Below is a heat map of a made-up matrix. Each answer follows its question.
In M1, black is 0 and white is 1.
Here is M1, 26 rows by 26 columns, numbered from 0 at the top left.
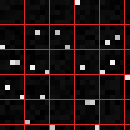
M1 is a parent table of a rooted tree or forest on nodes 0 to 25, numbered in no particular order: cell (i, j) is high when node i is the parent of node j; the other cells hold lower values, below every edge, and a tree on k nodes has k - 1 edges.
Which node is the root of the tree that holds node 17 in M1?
14
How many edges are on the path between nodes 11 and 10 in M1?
7
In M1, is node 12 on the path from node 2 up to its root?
yes
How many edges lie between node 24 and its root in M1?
0
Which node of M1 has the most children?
12
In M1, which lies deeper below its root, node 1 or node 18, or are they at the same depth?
node 1
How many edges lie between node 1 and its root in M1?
3
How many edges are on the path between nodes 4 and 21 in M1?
3
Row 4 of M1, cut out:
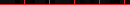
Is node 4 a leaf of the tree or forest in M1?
yes
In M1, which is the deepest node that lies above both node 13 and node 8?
9
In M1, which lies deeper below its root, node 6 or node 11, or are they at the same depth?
node 11
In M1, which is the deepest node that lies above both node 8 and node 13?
9
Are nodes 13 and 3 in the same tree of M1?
no
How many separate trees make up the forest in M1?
3
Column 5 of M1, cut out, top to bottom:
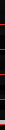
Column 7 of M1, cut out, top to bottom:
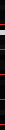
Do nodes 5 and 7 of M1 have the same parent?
no
